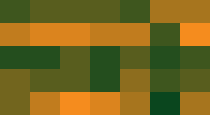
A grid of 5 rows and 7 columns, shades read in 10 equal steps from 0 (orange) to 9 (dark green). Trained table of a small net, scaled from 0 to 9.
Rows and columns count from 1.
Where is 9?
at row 5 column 6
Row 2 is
2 1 1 2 2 7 0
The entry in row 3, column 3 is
6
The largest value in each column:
8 8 6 8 7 9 7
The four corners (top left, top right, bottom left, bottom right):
7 3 5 3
